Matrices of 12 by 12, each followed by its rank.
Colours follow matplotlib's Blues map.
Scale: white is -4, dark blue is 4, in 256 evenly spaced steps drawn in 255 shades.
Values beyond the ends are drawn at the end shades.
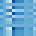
one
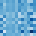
two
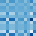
one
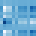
one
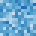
full rank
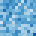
full rank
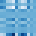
one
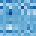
two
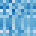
two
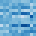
two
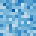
full rank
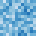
full rank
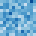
full rank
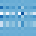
one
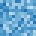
full rank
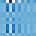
one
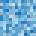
full rank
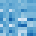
two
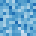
full rank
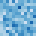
full rank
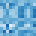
two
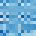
two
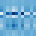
one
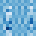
two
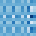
one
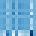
one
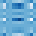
one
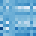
two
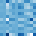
two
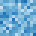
full rank
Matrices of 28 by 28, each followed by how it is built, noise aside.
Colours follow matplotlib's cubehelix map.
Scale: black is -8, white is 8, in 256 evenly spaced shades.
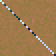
diagonal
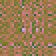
low rank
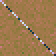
diagonal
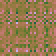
low rank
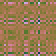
low rank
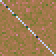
diagonal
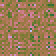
low rank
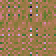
low rank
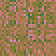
low rank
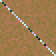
diagonal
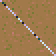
diagonal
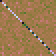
diagonal
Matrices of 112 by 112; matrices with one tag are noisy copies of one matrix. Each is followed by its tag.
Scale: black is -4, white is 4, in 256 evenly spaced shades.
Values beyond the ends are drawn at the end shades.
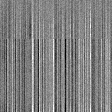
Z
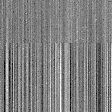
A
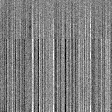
Z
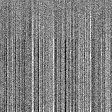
Z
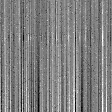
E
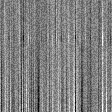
E
